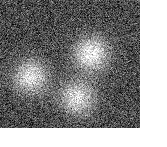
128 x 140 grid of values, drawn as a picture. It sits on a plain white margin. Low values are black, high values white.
Stripes: none. Mirror symmetry: none. Bumps: three. Odd rows or columns: none.
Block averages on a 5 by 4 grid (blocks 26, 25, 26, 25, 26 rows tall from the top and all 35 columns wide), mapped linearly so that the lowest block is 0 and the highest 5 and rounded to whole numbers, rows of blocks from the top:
0000
0031
3251
3340
0120
